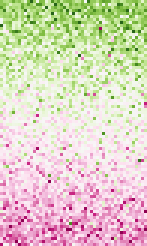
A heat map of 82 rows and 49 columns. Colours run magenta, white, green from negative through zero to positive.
Overall the values sit about 50% of the way up the scale. The grain is fine, like static. The field climbs toward the top. The values follow a bell shape. No regular stripes run through it.
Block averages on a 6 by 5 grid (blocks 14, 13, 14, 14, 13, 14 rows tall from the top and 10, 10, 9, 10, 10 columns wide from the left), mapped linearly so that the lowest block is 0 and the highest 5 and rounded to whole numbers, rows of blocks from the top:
5 5 5 5 5
4 4 4 4 4
3 3 3 3 3
2 2 2 2 2
1 1 1 1 1
0 0 0 0 0
